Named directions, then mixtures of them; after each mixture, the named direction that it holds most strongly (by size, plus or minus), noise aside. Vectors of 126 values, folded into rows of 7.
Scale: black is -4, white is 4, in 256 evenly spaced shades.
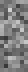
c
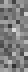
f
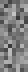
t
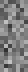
t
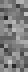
f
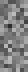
t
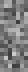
f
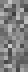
t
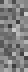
f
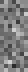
f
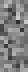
t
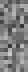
t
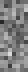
t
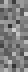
f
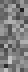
t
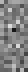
f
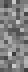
f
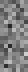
t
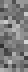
f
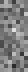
f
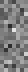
f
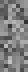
c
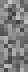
t
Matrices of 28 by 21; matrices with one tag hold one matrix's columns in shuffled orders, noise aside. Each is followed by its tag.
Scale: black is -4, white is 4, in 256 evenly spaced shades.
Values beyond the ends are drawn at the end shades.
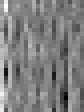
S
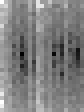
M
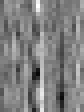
S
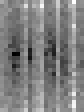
M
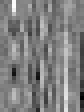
S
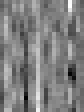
S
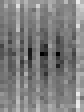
M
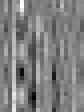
S
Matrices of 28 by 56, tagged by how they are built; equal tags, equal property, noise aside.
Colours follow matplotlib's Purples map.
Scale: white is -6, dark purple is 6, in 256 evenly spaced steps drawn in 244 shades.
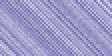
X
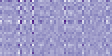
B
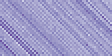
X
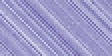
X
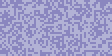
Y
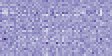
B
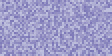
Y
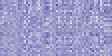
B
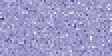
Y
